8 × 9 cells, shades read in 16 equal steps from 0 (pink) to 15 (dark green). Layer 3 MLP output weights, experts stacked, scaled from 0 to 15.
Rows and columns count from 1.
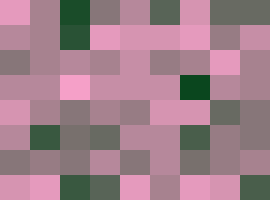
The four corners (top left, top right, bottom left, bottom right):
1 9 2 11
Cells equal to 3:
5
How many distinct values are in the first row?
8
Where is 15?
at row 4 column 7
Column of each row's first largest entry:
3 3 1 7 8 2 7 3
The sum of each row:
61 37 41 41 45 65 54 45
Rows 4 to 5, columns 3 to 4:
0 3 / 7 5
